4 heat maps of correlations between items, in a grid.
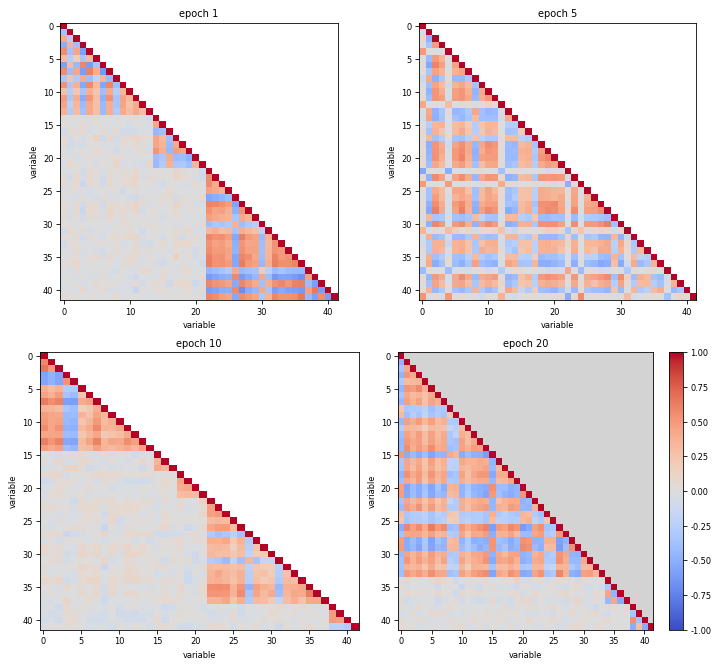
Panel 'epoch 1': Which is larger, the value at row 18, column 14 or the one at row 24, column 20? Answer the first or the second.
the first
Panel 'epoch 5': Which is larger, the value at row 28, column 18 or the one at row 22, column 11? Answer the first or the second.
the first
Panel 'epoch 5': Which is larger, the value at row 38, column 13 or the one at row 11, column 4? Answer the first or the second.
the second
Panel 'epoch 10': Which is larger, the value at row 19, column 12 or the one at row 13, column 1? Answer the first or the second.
the second
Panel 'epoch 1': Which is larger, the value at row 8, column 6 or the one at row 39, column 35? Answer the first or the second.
the second
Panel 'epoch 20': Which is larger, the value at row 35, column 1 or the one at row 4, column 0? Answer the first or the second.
the first
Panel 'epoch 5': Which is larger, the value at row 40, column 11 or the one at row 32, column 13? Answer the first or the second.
the second
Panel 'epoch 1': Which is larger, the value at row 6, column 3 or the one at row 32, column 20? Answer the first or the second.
the first
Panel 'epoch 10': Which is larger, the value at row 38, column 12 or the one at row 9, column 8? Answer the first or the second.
the second
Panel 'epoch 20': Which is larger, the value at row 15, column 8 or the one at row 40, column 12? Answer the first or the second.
the first
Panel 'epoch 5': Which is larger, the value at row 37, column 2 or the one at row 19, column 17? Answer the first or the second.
the first
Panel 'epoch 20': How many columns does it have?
42
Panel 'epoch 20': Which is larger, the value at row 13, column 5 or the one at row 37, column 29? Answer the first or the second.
the first
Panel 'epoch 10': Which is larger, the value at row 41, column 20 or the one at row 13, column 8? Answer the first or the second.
the second
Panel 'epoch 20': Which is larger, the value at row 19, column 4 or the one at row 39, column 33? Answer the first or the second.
the first
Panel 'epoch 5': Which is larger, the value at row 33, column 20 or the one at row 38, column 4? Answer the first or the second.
the first
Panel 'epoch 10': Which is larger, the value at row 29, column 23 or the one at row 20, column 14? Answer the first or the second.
the first
